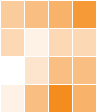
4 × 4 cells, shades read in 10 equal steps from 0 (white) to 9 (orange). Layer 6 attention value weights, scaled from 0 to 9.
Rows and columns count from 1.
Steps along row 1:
up up up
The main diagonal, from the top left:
4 1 5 6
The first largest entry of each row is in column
4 1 3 3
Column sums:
8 13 23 22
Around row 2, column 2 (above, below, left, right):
5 2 3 3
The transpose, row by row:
4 3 0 1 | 5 1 2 5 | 6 3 5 9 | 8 3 5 6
